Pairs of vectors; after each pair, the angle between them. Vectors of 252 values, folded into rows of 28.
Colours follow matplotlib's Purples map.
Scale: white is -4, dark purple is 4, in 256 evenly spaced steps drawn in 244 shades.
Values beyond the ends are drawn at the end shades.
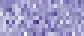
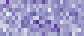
partly aligned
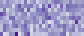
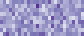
partly opposed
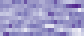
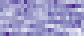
nearly parallel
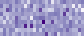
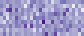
nearly parallel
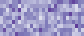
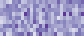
partly aligned
